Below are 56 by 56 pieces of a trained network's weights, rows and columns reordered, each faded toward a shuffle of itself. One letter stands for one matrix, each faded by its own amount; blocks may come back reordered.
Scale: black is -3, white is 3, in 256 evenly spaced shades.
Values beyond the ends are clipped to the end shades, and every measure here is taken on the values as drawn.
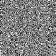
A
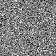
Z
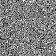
Z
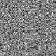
A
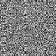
A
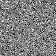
Z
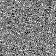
Z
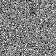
Z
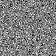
Z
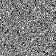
Z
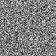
A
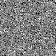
Z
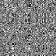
A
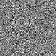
A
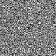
A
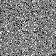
Z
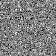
Z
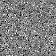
Z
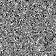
Z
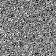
Z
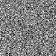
A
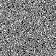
Z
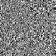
A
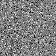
Z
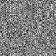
A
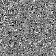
Z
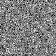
Z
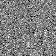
Z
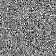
Z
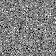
Z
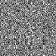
A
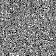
Z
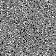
Z
